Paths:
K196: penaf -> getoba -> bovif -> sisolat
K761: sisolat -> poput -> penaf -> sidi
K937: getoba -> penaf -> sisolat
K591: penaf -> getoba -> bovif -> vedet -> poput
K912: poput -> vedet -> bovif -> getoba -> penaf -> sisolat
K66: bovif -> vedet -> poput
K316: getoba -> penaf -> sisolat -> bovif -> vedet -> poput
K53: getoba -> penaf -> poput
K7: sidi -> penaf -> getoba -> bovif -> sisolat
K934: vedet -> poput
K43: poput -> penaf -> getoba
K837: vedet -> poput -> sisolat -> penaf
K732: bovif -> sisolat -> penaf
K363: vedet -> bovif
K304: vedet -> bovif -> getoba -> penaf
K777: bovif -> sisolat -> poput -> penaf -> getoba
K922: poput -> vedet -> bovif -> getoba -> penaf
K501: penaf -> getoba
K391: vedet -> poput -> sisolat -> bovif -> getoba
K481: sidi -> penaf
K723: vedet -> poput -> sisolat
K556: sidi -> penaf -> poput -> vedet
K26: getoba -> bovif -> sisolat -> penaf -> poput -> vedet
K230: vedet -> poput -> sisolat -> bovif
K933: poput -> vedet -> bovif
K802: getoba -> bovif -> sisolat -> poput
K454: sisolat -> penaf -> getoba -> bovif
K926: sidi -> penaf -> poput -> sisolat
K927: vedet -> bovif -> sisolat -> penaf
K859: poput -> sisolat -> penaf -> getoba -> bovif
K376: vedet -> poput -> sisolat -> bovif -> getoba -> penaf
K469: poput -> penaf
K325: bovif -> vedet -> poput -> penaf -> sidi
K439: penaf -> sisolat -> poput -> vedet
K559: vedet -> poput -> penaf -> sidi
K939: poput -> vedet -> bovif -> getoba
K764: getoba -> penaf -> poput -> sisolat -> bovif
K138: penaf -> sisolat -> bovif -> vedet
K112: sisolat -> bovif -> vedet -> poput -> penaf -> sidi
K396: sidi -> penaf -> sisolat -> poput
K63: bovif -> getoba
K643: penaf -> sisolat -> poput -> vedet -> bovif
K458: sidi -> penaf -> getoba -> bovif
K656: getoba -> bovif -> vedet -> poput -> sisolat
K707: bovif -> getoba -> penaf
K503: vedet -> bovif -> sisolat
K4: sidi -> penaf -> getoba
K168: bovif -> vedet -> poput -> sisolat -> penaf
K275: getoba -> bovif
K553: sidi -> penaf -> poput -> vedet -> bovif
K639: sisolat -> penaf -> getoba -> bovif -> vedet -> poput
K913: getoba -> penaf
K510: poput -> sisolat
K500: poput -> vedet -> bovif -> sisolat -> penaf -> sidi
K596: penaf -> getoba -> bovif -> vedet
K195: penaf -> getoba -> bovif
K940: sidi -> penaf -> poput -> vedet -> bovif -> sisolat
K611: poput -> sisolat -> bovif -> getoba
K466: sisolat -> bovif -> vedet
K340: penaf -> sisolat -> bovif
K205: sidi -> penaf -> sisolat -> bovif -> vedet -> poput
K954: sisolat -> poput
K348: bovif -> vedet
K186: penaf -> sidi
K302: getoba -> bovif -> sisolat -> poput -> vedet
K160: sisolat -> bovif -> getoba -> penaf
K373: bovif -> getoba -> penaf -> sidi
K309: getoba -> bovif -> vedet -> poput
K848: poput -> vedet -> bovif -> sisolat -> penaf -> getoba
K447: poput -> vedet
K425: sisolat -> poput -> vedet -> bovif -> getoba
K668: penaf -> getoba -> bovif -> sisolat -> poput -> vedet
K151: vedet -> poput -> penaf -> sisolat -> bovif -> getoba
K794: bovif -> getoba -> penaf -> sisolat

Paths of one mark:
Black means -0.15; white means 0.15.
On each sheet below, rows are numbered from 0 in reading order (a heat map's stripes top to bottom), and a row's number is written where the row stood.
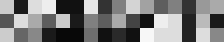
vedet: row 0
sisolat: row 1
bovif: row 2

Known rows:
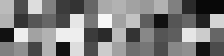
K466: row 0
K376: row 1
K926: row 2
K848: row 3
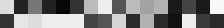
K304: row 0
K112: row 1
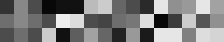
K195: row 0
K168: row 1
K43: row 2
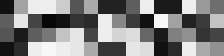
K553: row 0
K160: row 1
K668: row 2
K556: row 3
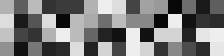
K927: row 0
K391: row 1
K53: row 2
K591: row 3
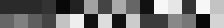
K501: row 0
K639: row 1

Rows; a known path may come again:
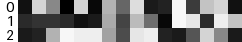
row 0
K340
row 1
K501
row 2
K439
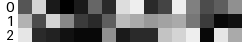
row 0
K196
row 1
K466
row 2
K63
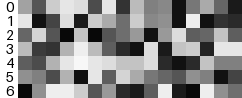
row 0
K230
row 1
K391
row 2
K732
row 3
K53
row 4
K837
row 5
K848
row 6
K553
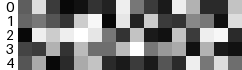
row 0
K160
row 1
K639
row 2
K761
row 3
K138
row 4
K777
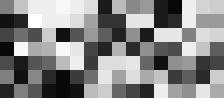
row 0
K559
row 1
K556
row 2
K43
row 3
K926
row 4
K668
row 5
K596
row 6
K195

